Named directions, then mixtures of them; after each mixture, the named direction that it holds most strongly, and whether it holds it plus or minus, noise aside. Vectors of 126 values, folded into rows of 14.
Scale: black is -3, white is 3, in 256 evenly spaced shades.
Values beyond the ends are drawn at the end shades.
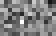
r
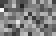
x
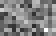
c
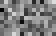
r, minus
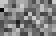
x, minus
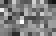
r, plus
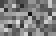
x, plus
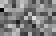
x, minus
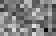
c, minus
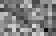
c, minus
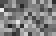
x, plus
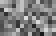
x, minus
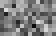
x, minus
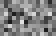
r, plus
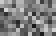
x, minus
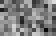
c, minus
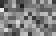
x, plus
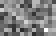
c, plus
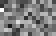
x, plus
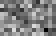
c, minus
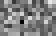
r, minus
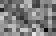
c, minus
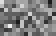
x, minus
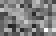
c, plus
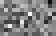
r, plus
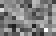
c, plus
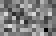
c, minus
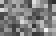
c, plus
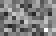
c, plus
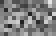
r, minus
